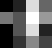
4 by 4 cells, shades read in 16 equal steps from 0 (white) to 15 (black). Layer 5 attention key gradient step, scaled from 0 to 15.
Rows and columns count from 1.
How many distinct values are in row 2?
4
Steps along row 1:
down down up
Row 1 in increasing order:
2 9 13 15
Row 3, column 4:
13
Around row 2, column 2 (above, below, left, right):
13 10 8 0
